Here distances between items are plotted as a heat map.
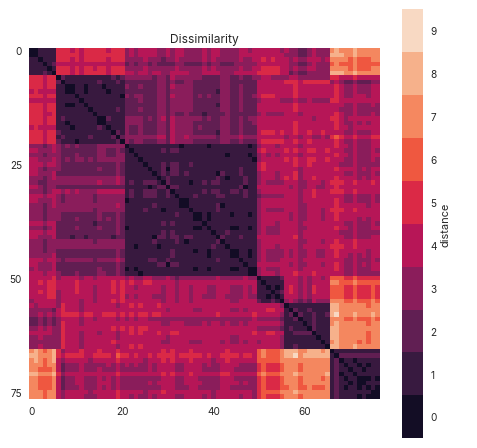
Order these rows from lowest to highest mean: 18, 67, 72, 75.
18, 72, 75, 67
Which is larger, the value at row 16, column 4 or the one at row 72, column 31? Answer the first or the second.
the first
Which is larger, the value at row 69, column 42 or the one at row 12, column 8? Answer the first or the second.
the first
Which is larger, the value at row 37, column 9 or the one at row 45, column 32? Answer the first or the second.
the first
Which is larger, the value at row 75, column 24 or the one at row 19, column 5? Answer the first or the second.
the second
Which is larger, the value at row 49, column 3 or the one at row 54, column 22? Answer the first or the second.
the second
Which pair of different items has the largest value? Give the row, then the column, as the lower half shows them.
67, 58
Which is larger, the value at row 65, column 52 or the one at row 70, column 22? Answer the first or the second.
the first
